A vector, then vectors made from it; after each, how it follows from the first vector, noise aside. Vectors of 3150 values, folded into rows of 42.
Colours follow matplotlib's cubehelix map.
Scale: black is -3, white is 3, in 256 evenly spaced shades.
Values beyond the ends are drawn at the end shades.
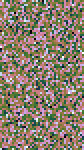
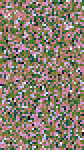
wrapped around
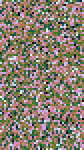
reversed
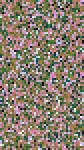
wrapped around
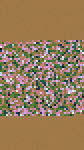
partly zeroed
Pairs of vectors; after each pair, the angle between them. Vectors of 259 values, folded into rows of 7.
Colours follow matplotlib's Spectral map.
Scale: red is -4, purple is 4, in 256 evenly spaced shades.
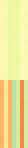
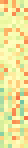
partly opposed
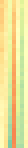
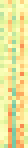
nearly opposite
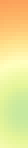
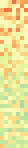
partly aligned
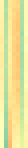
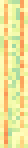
nearly opposite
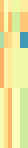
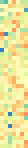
partly opposed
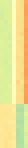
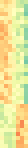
nearly opposite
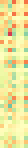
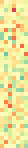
orthogonal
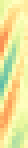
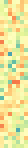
partly aligned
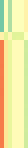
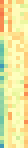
nearly opposite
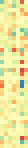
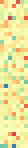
orthogonal
